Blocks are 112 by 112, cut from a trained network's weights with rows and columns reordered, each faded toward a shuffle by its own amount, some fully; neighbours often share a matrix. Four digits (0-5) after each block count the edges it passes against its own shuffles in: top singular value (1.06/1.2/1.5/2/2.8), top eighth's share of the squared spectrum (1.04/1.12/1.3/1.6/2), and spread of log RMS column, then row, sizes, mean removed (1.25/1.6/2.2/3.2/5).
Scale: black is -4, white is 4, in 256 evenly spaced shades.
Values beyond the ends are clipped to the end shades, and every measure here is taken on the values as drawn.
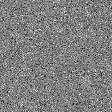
2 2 0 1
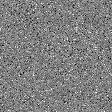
1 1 0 0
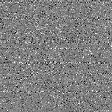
4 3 0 2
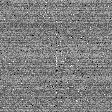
4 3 1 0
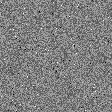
0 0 0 0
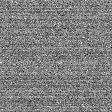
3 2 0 0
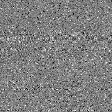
3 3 0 2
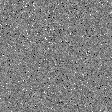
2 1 0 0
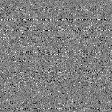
4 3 0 3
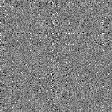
4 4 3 2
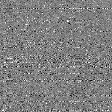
4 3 0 3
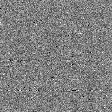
3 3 0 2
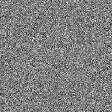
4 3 2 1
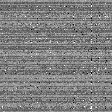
5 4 2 1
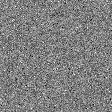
0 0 0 0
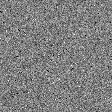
2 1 0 0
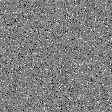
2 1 0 0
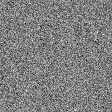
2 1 0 0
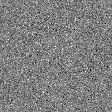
2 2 0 0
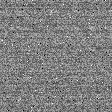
3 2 0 0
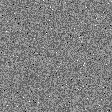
0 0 0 0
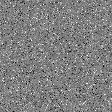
2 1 0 0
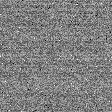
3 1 0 0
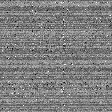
5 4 1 1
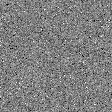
0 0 0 0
